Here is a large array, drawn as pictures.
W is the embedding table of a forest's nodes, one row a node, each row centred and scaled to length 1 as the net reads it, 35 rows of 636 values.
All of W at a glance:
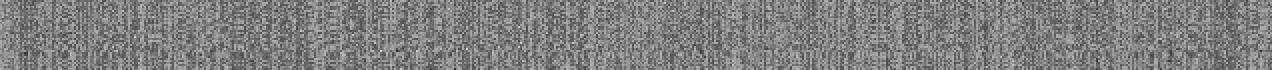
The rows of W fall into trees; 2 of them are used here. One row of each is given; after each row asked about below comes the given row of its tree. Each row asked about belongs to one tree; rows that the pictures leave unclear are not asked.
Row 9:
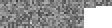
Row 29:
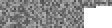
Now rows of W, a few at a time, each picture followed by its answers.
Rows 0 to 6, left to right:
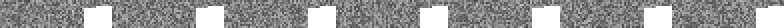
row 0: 29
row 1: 9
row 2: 9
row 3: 29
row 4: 29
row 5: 9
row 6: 29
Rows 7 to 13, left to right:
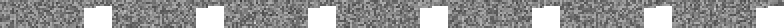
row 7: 9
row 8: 29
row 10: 9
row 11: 9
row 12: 29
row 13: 9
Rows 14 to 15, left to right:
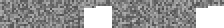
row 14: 9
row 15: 29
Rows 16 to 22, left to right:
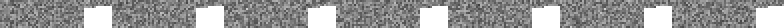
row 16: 9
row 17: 29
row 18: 29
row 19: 9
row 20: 29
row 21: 29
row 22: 9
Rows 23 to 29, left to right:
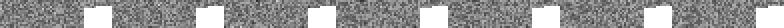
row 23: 9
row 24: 9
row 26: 29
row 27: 29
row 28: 29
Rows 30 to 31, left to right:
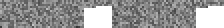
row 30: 9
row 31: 29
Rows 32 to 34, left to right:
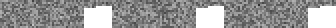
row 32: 9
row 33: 29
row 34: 29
